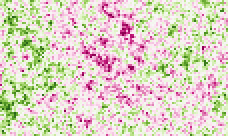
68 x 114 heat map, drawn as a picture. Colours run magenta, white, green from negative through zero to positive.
There are no regular stripes. The ninth with the lowest average is the centre. The texture is blotchy. The halves do not mirror each other. No overall slope runs across the table.
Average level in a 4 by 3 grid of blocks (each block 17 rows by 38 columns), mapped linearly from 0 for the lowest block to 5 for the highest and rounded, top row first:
4 2 4
4 0 4
5 1 2
5 3 3
